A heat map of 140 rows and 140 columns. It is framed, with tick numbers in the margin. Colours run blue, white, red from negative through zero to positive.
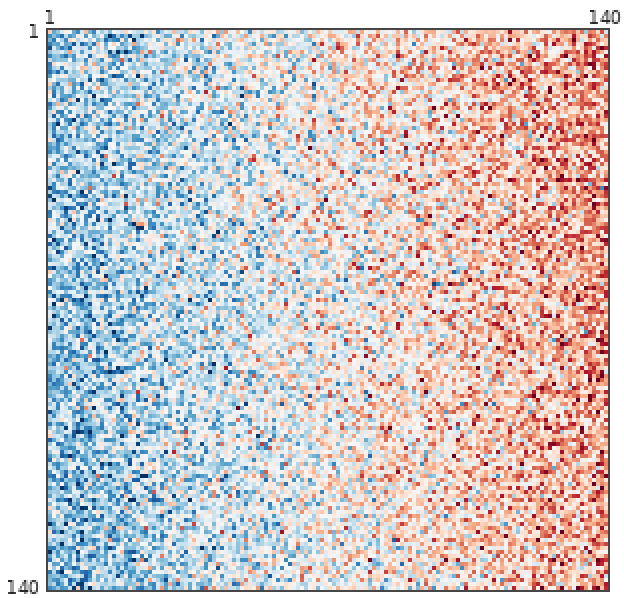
Histogram: bell-shaped. Odd rows or columns: none. Grain: fine. Stripes: none. Slope: up to the right.
